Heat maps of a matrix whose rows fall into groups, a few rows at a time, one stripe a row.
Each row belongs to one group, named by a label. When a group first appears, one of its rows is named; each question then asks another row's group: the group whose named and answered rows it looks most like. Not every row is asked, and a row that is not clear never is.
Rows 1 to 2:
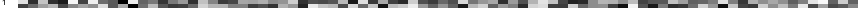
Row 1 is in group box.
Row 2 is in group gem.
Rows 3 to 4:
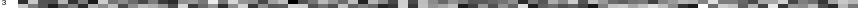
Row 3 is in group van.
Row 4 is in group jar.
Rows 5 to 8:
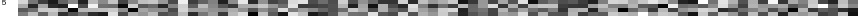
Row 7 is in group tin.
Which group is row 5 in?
jar
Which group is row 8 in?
jar
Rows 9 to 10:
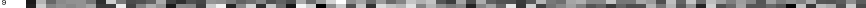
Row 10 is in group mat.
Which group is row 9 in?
gem
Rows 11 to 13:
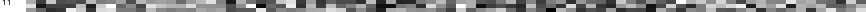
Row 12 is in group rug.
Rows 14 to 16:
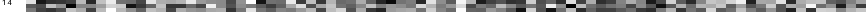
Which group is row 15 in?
gem
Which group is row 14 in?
rug
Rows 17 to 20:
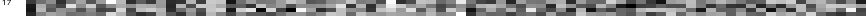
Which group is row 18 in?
mat
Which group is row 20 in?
gem
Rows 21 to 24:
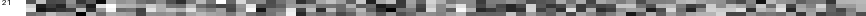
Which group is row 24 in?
tin
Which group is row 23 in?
rug
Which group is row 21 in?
van
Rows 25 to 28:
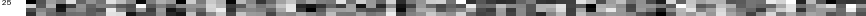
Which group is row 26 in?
box
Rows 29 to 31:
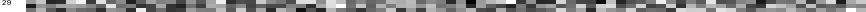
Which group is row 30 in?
gem
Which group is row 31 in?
van
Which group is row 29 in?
mat
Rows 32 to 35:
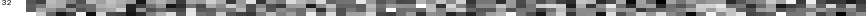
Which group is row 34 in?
van
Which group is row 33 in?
gem
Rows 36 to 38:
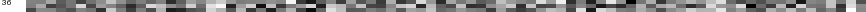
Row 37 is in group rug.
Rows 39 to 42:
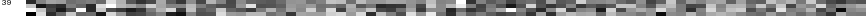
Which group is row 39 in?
gem
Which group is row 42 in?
van
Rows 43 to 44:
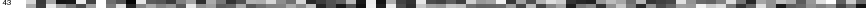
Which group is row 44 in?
tin
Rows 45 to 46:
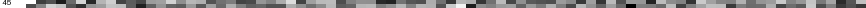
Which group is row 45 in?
rug
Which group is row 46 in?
gem
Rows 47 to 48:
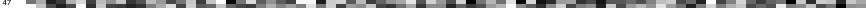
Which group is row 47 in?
mat
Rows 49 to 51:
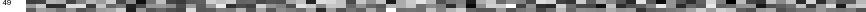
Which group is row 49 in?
gem
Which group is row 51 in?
van
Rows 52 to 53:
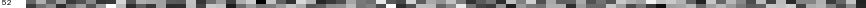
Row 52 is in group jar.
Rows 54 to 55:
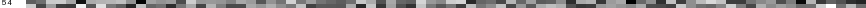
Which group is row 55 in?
box
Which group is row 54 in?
tin
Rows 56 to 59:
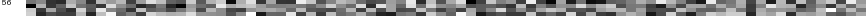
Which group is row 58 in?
box
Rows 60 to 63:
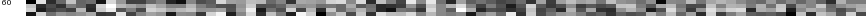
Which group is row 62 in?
rug
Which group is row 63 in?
mat
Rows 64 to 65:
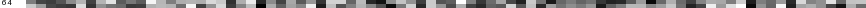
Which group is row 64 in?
rug
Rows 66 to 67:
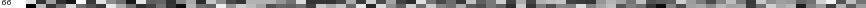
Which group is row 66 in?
box
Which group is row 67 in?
van
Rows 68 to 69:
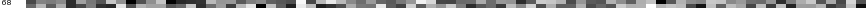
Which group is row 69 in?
jar
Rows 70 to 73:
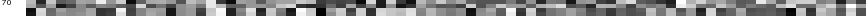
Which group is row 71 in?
box
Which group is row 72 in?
mat
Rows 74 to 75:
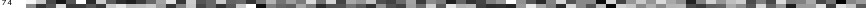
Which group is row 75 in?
jar
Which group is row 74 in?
rug
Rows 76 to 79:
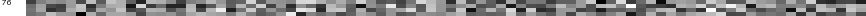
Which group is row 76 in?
tin
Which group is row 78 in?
mat
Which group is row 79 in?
tin
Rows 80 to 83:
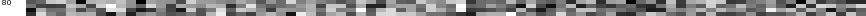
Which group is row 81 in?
mat
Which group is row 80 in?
tin
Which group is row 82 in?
van
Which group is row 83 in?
mat
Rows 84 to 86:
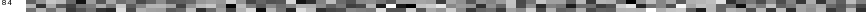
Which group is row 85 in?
tin
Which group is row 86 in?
jar
